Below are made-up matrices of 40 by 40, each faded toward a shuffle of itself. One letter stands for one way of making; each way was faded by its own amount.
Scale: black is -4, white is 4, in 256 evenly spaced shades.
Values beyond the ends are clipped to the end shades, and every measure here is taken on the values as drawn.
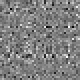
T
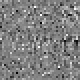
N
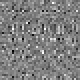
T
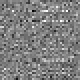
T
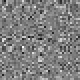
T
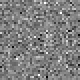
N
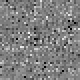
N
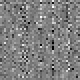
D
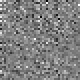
T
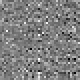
T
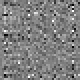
D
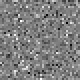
N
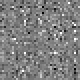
N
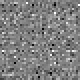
N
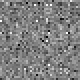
N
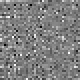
N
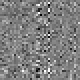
D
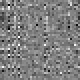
D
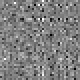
T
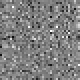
T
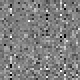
D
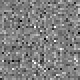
N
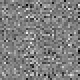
T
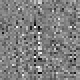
D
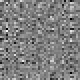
D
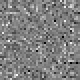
N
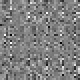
D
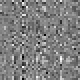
D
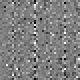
D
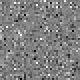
N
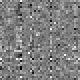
D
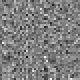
T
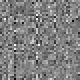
D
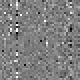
D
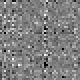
D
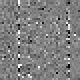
D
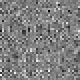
T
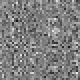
T
